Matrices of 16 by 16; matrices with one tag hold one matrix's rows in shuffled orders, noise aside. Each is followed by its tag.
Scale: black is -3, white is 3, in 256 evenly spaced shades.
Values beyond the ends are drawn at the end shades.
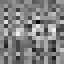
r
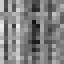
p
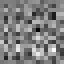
r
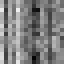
p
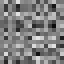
r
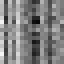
p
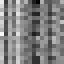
p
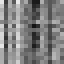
p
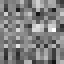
r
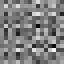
r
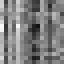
p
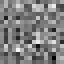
r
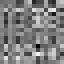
r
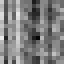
p
